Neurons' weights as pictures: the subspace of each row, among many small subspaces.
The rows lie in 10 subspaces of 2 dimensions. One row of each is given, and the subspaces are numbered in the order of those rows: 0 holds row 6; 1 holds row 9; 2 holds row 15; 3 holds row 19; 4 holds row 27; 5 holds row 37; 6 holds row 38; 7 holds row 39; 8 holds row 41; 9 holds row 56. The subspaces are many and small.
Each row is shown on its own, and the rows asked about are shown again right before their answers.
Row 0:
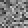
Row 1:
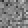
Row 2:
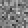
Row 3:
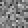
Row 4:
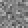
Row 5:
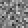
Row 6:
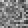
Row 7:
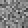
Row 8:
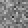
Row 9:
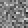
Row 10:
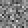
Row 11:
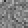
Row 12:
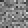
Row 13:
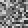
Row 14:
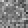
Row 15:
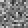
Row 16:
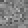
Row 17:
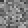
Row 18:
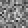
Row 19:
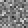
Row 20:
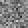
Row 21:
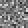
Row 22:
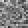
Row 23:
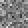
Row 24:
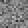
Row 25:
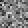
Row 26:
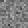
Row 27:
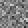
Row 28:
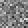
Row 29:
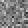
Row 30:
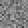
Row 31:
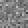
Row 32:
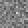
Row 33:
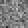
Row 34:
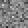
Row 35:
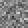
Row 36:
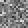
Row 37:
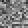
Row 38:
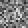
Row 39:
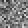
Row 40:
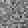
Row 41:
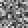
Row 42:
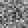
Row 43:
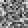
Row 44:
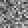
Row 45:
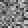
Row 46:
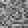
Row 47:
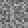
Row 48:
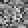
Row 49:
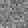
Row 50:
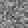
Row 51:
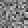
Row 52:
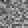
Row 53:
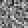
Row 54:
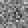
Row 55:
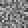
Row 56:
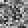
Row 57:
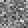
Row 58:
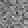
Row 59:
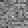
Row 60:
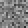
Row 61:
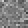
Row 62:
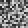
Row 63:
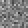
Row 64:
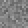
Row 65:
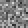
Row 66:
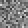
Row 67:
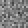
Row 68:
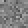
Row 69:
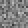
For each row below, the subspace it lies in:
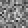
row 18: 6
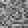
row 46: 5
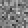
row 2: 4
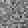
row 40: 1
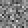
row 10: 3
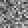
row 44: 7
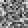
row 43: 8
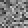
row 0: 1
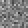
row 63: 2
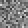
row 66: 7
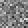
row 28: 4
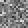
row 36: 3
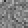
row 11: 6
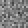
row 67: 2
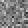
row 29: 5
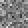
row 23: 8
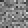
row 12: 2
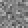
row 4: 8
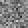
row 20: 3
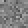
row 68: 9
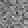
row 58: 1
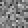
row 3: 8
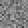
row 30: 3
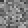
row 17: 9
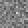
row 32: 1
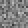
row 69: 2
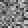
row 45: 5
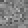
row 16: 9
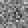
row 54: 6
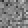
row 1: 0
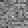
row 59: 2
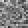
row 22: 0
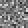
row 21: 5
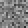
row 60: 2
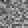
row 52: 5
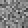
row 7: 7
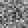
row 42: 6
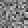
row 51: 1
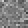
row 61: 0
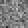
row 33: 8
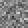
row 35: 4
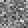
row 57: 3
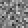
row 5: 4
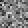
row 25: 8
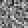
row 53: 6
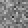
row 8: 7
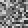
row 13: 5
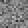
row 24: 3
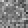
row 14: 0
